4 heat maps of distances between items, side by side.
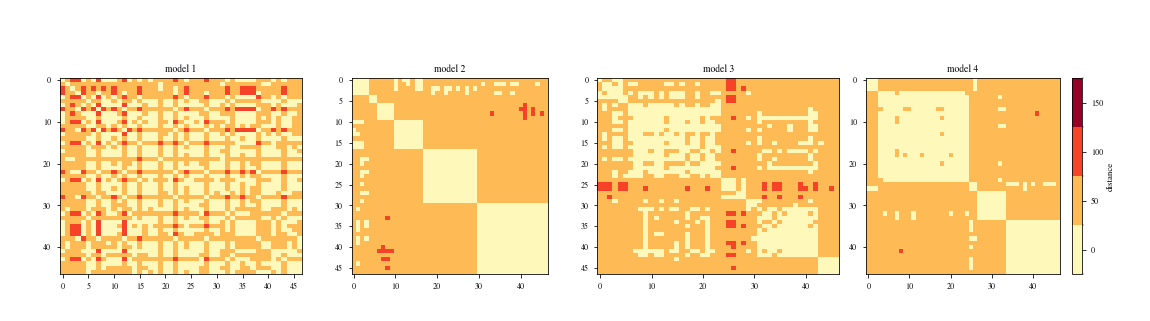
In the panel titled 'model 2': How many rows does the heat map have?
47
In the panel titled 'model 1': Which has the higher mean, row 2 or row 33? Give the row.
2
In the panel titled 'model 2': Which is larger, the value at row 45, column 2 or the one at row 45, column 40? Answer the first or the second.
the first
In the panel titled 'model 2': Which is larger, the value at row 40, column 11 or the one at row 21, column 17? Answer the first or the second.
the first
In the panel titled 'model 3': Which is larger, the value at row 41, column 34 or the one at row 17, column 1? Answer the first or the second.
the second
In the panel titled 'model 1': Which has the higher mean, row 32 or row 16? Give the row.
32
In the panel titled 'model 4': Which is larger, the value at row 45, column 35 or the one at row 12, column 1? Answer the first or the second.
the second
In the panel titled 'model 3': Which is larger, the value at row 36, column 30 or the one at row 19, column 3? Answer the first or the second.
the first
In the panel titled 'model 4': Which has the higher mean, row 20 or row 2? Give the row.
2
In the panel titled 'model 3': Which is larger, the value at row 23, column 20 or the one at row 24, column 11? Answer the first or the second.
the second
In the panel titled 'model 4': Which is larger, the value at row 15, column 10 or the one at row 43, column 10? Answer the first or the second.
the second
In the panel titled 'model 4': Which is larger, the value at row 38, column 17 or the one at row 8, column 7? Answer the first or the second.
the first
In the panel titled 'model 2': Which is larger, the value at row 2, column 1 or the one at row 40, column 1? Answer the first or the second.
the second
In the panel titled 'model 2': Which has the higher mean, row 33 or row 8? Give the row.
8
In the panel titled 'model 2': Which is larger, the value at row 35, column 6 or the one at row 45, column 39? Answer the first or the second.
the first
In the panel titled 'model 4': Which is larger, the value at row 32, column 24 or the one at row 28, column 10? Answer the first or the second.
the second
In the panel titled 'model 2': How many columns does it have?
47
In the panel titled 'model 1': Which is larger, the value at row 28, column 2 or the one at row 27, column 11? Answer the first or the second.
the first
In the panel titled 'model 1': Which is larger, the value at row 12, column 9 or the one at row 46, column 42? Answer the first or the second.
the first
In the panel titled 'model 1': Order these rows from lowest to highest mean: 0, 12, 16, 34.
34, 16, 0, 12
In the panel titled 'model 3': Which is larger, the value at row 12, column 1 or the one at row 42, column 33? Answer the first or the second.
the first
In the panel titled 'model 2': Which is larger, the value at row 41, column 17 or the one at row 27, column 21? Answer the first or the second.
the first
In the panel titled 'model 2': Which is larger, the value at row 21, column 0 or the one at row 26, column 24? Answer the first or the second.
the first
